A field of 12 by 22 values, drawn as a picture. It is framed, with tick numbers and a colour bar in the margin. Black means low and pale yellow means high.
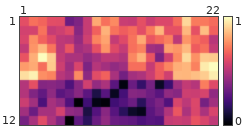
Histogram: bell-shaped. Grain: blotchy. Seam: horizontal, 60% of the way down, the top part higher.
